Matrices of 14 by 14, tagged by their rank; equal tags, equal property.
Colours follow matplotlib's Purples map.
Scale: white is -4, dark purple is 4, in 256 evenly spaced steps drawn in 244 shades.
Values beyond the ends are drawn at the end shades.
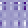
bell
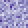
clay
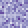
clay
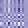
bell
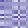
bell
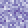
clay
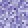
clay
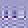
bell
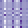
bell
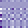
bell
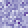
clay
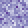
clay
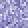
clay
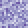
clay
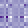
bell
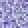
clay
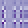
bell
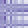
bell
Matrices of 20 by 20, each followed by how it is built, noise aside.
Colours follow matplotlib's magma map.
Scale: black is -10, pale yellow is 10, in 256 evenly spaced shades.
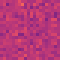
low rank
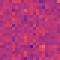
low rank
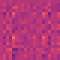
low rank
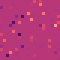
sparse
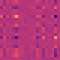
low rank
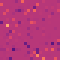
sparse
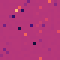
sparse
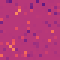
sparse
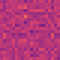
low rank
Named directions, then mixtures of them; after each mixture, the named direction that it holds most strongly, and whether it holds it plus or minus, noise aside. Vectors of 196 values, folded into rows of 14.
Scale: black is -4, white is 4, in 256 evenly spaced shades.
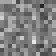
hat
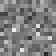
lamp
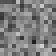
hat, minus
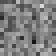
hat, minus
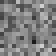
hat, minus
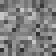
lamp, minus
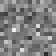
lamp, plus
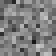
hat, minus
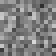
hat, plus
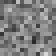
hat, minus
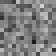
hat, minus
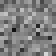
lamp, minus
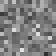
lamp, plus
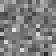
lamp, plus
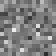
lamp, plus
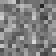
hat, plus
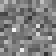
lamp, plus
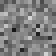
lamp, minus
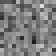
hat, minus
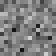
lamp, minus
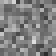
hat, plus
